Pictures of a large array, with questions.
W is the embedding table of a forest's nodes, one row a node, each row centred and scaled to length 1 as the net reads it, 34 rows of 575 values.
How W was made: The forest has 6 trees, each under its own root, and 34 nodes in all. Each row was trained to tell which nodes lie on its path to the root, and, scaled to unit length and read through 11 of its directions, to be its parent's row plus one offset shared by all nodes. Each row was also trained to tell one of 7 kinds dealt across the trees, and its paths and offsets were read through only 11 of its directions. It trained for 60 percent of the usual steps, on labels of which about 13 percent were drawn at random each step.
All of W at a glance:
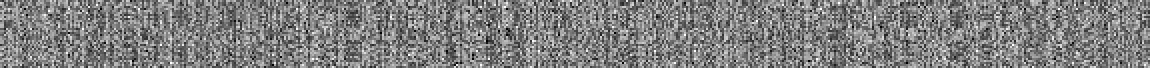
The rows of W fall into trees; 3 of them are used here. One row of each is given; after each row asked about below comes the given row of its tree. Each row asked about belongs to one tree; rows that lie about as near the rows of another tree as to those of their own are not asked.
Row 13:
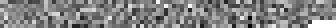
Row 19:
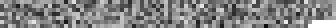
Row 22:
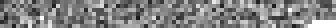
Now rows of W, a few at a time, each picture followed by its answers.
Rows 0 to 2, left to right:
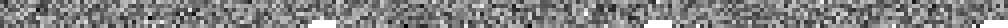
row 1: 13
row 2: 13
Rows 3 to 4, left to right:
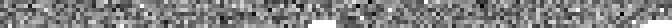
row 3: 19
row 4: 22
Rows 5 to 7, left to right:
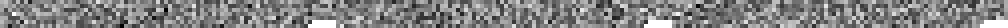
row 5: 13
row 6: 13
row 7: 19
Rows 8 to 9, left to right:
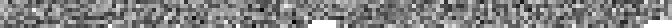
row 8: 13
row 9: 19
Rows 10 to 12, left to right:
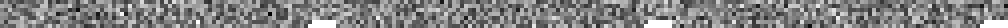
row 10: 13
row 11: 13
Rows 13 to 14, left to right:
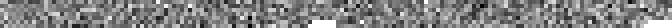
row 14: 22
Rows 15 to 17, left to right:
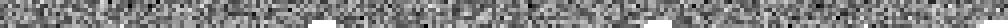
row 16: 22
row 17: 22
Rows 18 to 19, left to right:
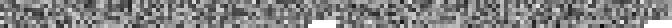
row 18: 19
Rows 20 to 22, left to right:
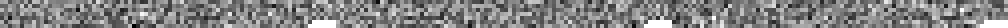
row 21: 13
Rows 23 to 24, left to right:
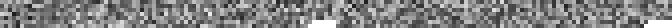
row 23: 19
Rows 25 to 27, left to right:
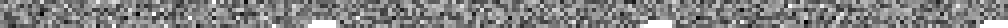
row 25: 22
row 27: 13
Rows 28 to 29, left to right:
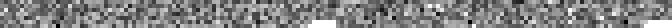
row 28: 22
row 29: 22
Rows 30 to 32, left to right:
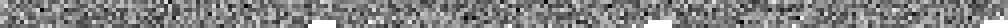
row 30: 13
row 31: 19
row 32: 19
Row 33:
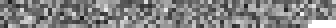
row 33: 22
